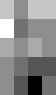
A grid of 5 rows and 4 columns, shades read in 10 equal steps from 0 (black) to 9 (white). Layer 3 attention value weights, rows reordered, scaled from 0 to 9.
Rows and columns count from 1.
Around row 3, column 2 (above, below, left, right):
4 4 6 6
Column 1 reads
7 9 6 5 5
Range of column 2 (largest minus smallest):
2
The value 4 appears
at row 2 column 2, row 4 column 2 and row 5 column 4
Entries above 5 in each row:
3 1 2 0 0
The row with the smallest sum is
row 5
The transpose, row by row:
7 9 6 5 5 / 5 4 5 4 3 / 7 5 6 3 0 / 7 5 5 3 4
